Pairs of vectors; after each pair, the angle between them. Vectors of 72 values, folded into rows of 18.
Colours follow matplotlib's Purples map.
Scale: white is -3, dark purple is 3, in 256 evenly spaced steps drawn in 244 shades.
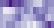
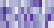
partly opposed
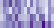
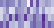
partly aligned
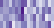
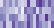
nearly opposite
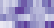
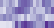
nearly parallel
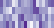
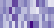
nearly opposite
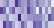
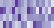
nearly parallel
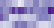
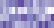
nearly opposite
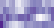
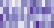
partly aligned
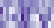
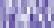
partly opposed
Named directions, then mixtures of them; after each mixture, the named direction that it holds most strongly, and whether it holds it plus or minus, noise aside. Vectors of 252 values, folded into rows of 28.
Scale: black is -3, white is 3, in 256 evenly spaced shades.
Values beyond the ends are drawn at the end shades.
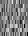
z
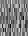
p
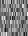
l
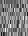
p, minus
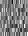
z, minus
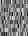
l, minus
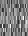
p, minus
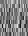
p, plus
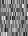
l, plus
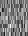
p, minus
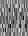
p, plus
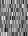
l, plus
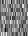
l, plus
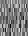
p, plus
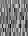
p, plus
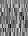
p, plus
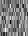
l, minus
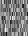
l, minus
